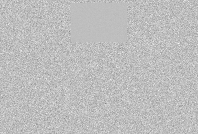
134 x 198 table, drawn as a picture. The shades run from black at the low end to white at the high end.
The texture is fine-grained noise. The histogram is bell-shaped. There is no overall slope. No single row or column stands out from its neighbours. No regular stripes run through it. The top middle is the calmest part. In the top middle lies a patch that is calmer than the rest.
